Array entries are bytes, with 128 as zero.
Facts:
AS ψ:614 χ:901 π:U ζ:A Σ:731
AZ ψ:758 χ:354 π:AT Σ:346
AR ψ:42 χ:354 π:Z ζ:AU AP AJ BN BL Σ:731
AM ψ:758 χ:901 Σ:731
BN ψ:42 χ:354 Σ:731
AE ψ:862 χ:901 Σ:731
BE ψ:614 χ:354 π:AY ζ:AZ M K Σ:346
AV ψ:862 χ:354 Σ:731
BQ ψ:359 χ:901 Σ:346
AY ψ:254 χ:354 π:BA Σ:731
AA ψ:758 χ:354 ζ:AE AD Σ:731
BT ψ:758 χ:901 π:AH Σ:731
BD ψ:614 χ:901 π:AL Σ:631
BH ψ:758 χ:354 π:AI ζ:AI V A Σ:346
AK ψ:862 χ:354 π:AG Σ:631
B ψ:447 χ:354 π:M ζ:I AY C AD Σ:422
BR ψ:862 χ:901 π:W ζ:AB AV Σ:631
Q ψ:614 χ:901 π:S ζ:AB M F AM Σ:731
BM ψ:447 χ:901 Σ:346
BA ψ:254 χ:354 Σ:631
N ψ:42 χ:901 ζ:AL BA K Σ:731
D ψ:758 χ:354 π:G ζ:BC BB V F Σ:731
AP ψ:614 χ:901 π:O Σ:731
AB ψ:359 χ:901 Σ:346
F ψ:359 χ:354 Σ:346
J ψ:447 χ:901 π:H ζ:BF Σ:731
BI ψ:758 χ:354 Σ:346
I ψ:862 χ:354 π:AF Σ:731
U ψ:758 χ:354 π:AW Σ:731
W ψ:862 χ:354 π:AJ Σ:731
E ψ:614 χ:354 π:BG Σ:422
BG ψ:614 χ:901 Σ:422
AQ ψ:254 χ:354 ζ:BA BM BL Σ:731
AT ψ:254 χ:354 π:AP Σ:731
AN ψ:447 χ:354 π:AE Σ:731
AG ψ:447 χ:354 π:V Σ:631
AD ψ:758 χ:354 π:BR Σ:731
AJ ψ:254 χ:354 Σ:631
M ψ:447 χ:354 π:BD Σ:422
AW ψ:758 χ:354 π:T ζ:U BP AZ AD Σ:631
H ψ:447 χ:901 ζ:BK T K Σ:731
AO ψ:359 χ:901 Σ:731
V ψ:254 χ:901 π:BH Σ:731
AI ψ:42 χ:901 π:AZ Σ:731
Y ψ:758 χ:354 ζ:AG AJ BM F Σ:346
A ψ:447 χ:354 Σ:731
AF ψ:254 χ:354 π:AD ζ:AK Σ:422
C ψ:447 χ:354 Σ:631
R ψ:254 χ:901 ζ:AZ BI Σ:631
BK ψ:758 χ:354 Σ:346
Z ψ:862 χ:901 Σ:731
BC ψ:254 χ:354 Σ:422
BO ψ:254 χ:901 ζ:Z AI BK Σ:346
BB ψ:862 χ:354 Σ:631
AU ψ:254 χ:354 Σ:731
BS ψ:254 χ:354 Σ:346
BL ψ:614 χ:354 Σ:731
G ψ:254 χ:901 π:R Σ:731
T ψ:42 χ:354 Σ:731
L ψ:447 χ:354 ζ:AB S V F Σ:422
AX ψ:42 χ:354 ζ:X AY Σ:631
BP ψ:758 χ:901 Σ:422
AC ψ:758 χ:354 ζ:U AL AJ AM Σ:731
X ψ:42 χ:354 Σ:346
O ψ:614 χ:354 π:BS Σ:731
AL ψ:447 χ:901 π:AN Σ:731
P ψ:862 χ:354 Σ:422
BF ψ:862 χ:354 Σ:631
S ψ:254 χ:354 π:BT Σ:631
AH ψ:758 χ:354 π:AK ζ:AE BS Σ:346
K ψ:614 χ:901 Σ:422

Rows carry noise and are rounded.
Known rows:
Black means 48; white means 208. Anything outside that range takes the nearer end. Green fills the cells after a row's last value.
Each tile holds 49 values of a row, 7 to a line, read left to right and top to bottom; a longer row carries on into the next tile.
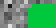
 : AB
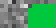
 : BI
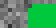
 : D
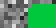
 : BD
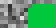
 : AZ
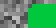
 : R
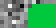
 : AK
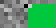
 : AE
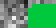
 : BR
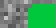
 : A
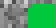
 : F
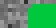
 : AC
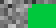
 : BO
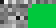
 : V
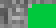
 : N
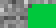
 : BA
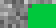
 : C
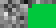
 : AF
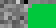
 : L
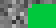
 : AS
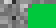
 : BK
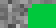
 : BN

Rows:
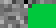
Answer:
BE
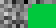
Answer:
AW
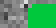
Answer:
AM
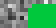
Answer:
S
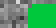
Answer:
BC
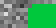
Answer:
AX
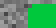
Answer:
AV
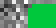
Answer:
AP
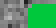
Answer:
AA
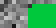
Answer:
O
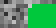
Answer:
AN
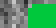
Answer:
Q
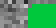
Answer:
Y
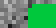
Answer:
AY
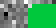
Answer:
AL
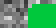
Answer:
W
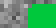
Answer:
X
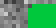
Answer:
BF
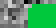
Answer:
AH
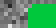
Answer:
BG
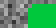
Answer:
BP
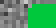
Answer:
Z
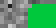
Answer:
BQ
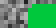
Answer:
U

